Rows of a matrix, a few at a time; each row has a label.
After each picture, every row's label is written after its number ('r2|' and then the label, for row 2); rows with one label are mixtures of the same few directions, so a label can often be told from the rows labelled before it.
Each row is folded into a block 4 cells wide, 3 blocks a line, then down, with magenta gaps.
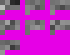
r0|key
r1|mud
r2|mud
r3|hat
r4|mud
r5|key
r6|mud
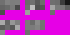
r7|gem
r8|mud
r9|key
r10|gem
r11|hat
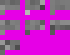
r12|gem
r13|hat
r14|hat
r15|gem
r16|hat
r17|gem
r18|key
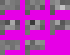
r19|gem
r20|gem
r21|mud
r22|hat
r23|hat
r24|hat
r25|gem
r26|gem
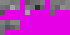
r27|mud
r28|mud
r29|mud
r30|mud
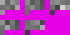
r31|gem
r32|key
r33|mud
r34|key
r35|hat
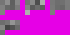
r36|hat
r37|hat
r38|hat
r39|mud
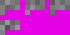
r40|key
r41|mud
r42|gem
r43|key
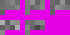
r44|hat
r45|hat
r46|hat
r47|gem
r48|mud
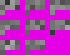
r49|hat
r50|mud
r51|gem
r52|mud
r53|gem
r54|hat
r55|hat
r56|gem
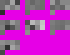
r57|hat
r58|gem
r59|gem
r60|mud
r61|key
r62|gem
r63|mud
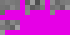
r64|mud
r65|hat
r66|gem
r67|gem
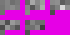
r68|mud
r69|key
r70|mud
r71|key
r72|gem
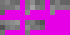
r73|hat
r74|mud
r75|gem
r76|key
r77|key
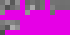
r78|hat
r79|mud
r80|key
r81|mud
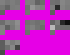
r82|mud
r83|mud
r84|mud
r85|key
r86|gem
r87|key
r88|gem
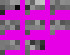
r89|gem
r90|key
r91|gem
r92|gem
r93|hat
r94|gem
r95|hat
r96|key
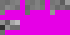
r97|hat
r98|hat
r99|hat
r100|key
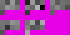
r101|hat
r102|gem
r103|key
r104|mud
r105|hat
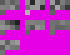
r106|gem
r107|hat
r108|key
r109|key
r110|mud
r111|mud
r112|key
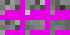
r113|hat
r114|hat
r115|mud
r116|hat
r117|key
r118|key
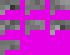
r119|mud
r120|hat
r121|key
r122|key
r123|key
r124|mud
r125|mud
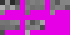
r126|gem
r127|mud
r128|hat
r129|gem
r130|hat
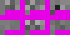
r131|hat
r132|key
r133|mud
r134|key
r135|gem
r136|mud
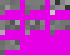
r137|mud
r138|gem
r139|hat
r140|hat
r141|hat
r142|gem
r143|hat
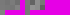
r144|gem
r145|hat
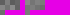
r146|gem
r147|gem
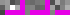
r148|mud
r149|mud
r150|key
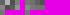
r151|hat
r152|key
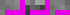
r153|key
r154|gem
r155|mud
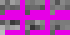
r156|gem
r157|gem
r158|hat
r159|gem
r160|mud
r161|mud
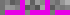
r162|mud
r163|gem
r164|key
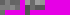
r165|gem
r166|gem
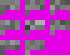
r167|mud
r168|gem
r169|key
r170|hat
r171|key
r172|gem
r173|gem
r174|hat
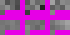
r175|key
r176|gem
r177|gem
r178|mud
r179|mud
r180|key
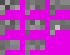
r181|key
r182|mud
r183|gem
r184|hat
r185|hat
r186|mud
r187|key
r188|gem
